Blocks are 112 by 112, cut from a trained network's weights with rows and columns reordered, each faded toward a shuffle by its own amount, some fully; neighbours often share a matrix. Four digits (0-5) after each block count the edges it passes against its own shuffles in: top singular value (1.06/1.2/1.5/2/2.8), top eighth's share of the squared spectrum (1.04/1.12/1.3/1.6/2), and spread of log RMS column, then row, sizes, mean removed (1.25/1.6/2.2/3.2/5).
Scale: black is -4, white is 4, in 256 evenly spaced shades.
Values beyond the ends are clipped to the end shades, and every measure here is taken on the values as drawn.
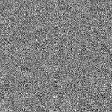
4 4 2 2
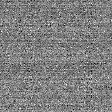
3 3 2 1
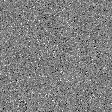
0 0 0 0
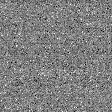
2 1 0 0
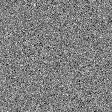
0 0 0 0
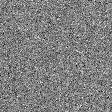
0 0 0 0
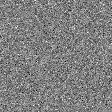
0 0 0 0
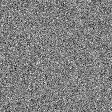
0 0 0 0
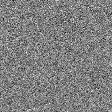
2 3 1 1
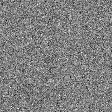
1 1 0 0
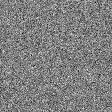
1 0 0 0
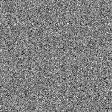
2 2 0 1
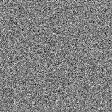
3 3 1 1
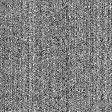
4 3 1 2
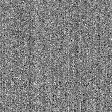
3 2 0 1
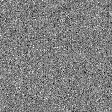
1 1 0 0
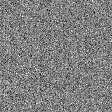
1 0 0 0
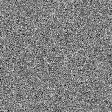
1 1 0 0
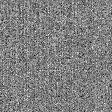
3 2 0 1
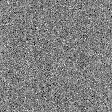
1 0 0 0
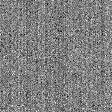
3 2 0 2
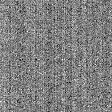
3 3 1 2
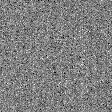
1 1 0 0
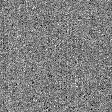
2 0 0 0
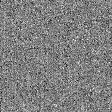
1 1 0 0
